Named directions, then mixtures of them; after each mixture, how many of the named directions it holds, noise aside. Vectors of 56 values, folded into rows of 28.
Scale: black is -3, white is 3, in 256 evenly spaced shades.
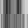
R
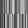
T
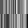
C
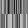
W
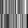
one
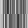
three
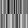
one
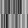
three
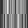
three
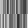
two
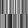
one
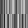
one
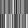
three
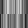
three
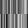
two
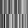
three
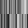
three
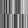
two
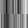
two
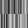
two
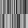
two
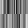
three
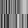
three
